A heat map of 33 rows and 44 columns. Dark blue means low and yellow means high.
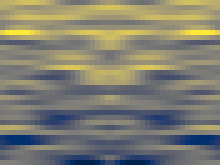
On average the colour sits 50% of the way up the scale. The left and right halves mirror each other. The field climbs toward the top. The histogram is bell-shaped. The grain runs across in streaks.
